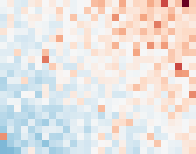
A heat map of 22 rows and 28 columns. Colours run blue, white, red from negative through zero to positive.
No single row or column stands out from its neighbours. The top right is the ninth with the highest average. The field climbs toward the top right. The ninth with the lowest average is the bottom left. Fine speckle covers the field.
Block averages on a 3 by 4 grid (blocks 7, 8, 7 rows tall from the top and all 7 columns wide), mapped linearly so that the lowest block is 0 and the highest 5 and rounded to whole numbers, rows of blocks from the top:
2 3 4 5 | 1 2 3 4 | 0 1 2 3
